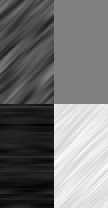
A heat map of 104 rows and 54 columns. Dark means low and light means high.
It is made of 2 by 2 panels. Panel 1,1: low, slanting up to the right. Panel 1,2: middling, flat. Panel 2,1: very low, streaked across, faint in contrast. Panel 2,2: very high, slanting up to the right, faint in contrast.
